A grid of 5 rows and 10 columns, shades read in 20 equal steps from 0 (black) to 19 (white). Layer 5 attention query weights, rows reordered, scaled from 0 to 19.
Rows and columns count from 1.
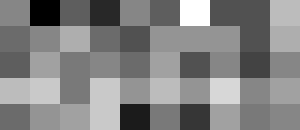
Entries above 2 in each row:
9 10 10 10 9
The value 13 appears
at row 2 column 3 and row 2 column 10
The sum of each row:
82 97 89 127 92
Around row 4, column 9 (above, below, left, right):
5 9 16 12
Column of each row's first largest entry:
7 3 2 8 4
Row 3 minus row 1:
-3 12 2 7 -2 5 -13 4 -1 -4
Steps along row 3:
up down up down up down up down up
